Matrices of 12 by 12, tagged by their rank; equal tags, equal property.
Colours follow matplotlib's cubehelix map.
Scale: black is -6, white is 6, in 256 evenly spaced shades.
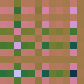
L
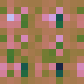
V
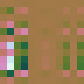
L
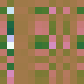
L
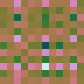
V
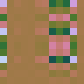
L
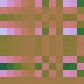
L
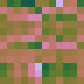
V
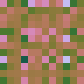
V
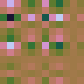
L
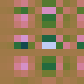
L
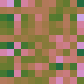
V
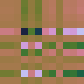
L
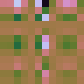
L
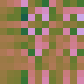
V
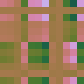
L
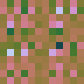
V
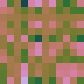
V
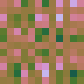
V
